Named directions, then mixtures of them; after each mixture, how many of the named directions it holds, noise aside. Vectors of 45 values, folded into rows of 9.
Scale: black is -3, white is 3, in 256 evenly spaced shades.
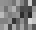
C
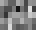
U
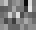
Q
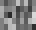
three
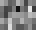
one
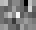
one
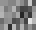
one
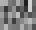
three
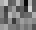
three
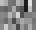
three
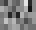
one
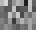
three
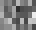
three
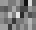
two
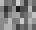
two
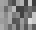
two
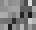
three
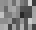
one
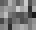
one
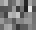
two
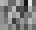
three
